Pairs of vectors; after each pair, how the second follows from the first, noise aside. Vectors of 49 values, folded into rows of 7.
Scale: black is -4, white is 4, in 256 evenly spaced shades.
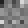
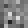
shuffled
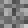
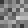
shuffled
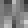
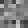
shuffled
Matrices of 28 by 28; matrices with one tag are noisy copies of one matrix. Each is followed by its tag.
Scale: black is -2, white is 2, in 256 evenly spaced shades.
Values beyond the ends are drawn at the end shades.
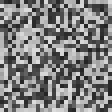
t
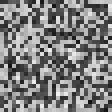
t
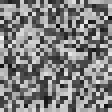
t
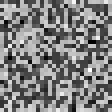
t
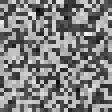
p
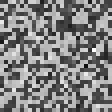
p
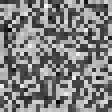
t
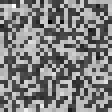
t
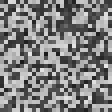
p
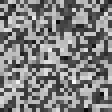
p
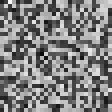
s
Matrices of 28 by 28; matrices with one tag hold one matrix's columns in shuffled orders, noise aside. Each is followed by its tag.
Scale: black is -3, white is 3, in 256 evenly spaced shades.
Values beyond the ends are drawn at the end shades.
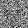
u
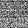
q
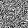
u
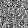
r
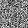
r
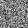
u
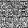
q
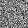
u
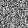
r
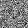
u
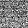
q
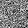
u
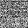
q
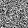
u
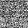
q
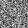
r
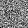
u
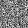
r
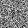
u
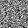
u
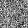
r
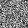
r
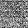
q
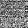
q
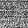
q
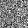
r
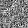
r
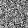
r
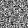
r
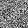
u
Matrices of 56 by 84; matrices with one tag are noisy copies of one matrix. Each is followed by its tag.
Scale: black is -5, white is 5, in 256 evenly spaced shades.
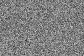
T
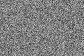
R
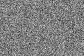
R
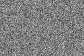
R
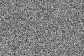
T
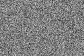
R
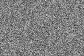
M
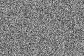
R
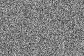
R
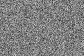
R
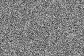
M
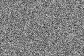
M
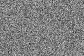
R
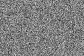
R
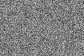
R
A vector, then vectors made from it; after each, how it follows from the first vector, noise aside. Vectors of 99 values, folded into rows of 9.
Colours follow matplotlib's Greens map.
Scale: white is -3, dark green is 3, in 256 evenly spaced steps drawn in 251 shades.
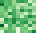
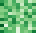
sign-scrambled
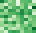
reversed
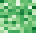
reversed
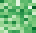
reversed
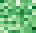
reversed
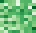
reversed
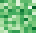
reversed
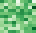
reversed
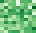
reversed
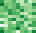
sign-scrambled
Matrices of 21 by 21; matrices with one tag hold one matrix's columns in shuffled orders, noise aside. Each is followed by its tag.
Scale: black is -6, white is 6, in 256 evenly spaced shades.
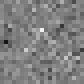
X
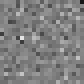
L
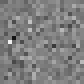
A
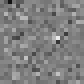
L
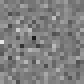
A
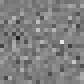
A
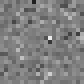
L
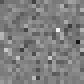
X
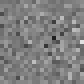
A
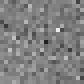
X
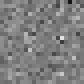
L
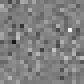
X
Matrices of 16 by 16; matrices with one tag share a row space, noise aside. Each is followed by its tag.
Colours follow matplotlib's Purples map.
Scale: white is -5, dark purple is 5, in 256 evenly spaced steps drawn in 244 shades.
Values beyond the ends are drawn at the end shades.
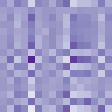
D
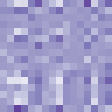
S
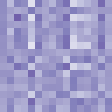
D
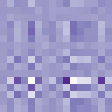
D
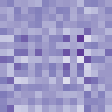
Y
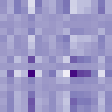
D
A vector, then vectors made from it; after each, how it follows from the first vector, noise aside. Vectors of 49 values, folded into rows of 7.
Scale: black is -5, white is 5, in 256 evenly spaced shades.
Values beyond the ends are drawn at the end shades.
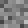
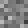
negated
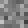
negated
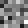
scaled up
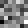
scaled up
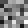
scaled up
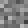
negated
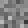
negated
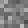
negated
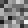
scaled up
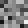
scaled up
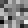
scaled up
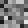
scaled up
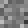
negated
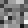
scaled up
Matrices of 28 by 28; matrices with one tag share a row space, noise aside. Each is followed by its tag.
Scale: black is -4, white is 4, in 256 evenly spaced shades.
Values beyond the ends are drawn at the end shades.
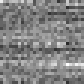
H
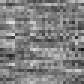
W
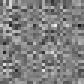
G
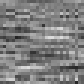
W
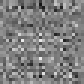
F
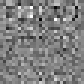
F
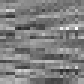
W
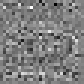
F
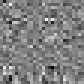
G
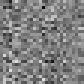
G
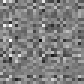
G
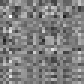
G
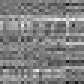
H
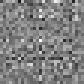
F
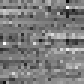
H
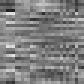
W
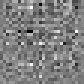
F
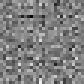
F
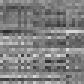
H
